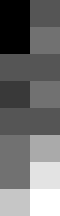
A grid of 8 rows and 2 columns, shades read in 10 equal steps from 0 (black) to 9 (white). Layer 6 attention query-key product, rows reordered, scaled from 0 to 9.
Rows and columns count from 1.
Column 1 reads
0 0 3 2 3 4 4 7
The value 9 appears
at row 8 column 2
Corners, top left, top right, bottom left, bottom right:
0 3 7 9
